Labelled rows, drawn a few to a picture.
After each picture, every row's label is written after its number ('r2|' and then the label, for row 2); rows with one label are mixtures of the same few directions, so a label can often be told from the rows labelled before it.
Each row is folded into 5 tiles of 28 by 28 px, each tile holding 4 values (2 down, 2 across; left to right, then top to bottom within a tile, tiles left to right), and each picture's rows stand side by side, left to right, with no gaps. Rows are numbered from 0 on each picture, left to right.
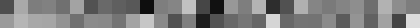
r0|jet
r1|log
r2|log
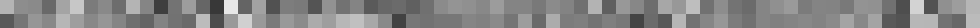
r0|log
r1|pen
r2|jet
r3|log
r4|jet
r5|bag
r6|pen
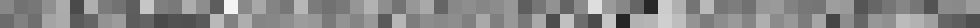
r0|pen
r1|jet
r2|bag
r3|log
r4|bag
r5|log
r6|jet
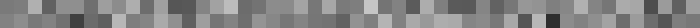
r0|jet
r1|bag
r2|jet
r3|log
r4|pen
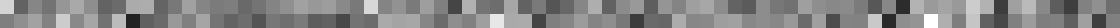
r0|log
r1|bag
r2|jet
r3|jet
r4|jet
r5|log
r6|pen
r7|bag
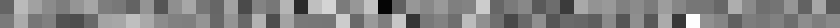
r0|jet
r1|log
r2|log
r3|pen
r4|log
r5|pen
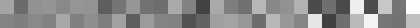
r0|log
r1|pen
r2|pen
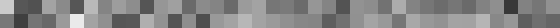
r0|jet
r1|bag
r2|pen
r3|jet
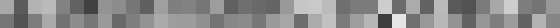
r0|bag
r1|jet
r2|bag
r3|bag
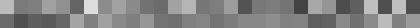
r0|jet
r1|log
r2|pen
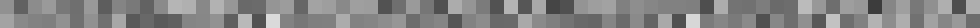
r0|log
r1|log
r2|log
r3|pen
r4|log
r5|log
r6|pen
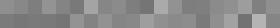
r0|jet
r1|bag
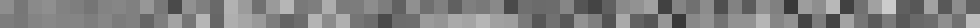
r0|bag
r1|pen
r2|bag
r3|jet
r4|bag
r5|jet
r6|log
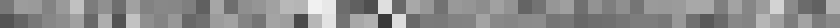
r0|log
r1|pen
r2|bag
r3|log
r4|jet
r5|log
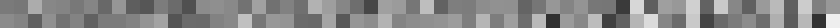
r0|pen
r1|bag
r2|bag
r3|log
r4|pen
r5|log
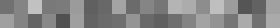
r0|pen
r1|log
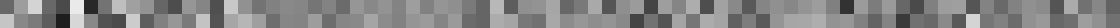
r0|pen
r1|pen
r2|pen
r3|pen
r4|jet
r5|bag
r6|log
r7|pen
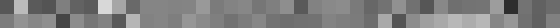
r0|log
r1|pen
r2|bag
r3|jet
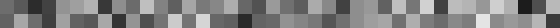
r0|bag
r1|bag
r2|pen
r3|log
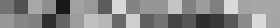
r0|pen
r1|jet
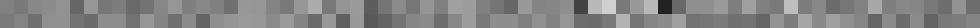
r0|pen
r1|bag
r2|pen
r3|bag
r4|log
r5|jet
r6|pen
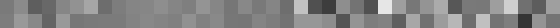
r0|bag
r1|pen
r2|log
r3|bag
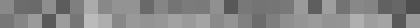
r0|pen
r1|jet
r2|jet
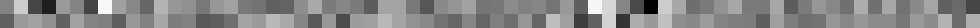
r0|log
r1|jet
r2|bag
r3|log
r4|bag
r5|pen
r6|jet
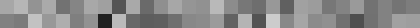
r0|bag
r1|log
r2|jet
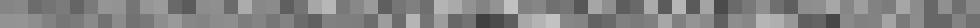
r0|log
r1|log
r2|log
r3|jet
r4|pen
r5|jet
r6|pen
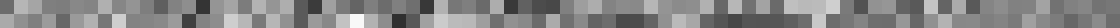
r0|bag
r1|pen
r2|jet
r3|jet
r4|jet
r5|jet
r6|pen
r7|pen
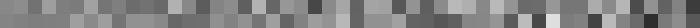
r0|jet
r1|pen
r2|pen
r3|log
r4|pen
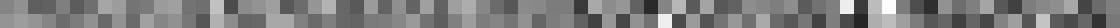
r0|log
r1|pen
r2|log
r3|bag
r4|bag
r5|bag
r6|bag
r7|bag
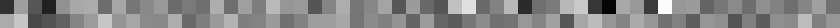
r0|bag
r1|pen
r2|pen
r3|log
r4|log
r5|bag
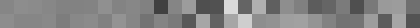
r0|bag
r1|pen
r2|log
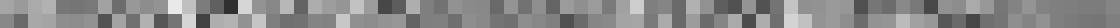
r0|bag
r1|bag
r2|log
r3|pen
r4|log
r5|pen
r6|jet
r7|bag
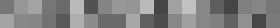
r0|pen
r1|bag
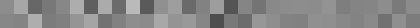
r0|pen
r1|jet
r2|bag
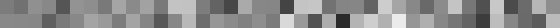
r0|pen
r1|bag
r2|bag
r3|pen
